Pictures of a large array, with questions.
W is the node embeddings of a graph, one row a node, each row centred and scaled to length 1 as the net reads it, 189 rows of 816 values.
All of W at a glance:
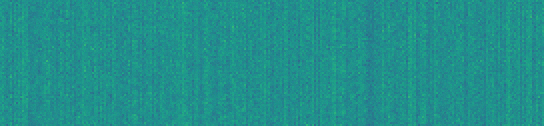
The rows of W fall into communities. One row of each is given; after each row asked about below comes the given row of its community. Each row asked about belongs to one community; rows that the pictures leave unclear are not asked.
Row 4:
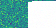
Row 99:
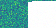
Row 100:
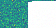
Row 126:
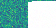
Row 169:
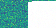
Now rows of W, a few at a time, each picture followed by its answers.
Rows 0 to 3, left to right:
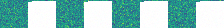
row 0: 169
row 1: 126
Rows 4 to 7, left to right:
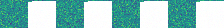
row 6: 99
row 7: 169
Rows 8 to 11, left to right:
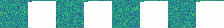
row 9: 99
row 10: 169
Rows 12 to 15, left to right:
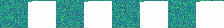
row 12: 4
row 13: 169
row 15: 100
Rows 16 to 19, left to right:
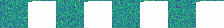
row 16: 99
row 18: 4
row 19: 169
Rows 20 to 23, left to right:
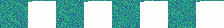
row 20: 4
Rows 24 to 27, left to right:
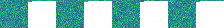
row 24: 126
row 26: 4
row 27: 169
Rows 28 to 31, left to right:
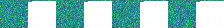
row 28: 169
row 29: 126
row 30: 100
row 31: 4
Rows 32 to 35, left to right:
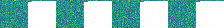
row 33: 126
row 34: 100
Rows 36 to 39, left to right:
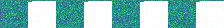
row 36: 99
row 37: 169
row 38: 126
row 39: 4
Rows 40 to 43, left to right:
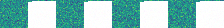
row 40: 169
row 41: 169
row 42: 126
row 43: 4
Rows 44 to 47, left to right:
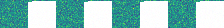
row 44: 169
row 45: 169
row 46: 169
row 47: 126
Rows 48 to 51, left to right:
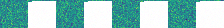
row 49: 4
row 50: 99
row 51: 4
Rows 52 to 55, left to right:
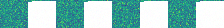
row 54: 100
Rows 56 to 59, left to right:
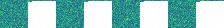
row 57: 169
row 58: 126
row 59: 100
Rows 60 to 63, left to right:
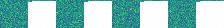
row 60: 126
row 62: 99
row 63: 169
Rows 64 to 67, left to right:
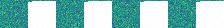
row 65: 100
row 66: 100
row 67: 99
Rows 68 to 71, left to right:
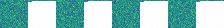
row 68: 4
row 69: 100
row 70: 100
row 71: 100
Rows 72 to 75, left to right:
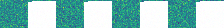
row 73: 126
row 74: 126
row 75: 99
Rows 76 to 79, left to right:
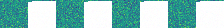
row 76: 99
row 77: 100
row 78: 126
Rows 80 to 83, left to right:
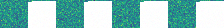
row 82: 126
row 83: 100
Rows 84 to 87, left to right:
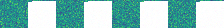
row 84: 99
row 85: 169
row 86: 4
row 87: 100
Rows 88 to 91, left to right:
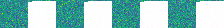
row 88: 126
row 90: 169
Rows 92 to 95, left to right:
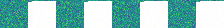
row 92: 169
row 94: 100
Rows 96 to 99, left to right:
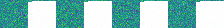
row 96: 169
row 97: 4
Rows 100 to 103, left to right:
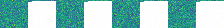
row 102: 99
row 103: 169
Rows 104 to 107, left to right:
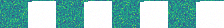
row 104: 100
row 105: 99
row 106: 99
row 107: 4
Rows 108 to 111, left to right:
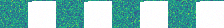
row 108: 100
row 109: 169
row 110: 169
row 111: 126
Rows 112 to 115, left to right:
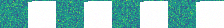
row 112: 4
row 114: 126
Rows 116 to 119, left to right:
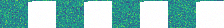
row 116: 4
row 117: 100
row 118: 126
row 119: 99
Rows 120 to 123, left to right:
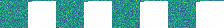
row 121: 126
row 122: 169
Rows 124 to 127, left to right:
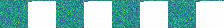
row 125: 126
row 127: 100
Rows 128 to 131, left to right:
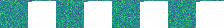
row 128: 4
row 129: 100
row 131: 169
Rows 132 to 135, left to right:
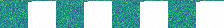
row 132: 99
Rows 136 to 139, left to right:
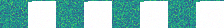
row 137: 100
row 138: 169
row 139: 126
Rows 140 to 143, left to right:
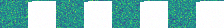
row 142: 4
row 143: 4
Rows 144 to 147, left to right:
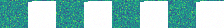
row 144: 100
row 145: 100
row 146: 100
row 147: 99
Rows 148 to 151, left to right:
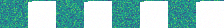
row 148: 169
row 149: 4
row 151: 100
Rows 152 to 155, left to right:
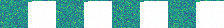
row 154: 99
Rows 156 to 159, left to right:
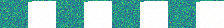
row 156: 169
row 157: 126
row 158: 100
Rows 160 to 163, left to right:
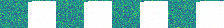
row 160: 4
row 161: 126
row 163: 4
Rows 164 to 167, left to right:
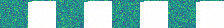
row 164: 169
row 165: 169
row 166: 4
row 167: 4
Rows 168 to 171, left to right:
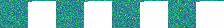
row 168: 4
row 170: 99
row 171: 4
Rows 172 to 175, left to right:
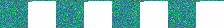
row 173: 99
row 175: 4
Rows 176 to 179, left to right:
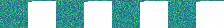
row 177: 126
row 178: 100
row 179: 100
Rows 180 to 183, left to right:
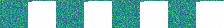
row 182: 169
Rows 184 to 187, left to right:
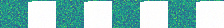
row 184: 4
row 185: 126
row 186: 4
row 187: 100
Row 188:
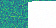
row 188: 169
